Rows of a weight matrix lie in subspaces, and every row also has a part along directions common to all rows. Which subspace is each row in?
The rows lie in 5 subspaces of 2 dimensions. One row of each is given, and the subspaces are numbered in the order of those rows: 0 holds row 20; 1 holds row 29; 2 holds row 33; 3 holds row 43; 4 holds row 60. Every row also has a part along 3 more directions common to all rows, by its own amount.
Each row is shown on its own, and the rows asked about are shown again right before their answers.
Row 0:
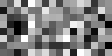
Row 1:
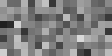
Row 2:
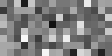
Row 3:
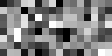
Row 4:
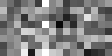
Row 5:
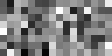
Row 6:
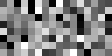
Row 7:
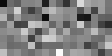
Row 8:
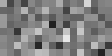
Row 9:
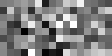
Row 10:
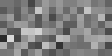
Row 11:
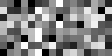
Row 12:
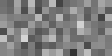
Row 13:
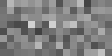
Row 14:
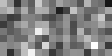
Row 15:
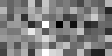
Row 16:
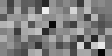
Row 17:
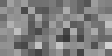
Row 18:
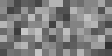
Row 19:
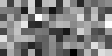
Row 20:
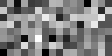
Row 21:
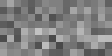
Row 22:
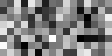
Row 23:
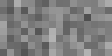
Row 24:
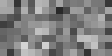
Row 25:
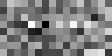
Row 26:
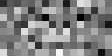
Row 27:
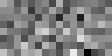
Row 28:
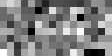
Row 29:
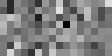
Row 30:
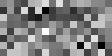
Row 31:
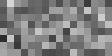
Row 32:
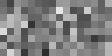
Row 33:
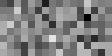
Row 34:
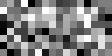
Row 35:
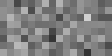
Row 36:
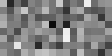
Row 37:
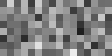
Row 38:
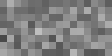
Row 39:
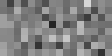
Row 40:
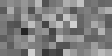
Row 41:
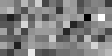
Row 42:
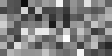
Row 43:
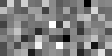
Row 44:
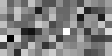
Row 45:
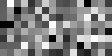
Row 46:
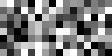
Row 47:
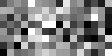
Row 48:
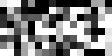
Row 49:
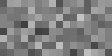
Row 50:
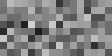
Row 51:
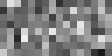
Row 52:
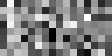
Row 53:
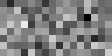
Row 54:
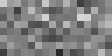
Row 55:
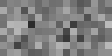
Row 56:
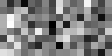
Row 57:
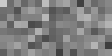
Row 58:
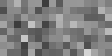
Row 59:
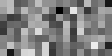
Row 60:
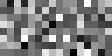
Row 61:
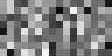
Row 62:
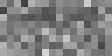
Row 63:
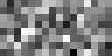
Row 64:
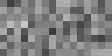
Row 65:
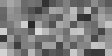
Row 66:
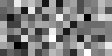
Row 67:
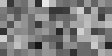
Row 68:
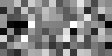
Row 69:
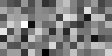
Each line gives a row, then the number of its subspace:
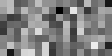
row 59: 1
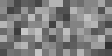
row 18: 0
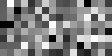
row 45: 4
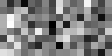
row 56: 1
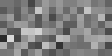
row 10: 4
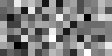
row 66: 1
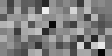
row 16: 0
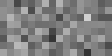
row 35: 1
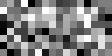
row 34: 0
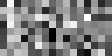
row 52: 1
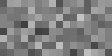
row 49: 4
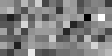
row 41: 1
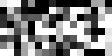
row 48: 4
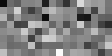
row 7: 2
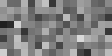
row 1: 0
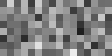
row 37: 2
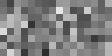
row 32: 1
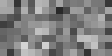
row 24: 1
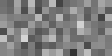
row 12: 2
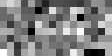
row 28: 4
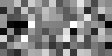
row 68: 3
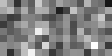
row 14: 1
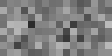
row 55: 3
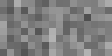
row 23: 1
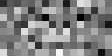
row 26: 2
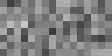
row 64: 4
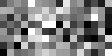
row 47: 3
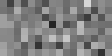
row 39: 2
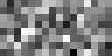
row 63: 4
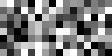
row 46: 2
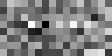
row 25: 3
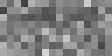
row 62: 0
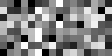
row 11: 0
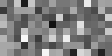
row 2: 0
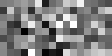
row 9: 3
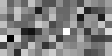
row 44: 4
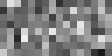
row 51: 4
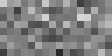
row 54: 2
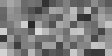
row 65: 4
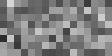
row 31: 4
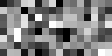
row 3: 2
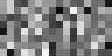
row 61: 1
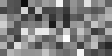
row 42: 0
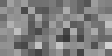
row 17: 3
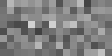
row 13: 3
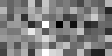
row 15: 3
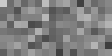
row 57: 2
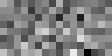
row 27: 4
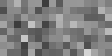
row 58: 3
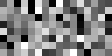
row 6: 2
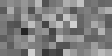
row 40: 3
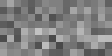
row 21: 4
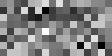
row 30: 0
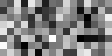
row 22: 0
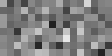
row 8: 3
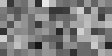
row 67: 2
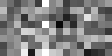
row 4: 3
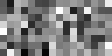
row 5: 1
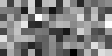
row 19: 2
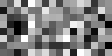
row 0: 3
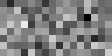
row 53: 2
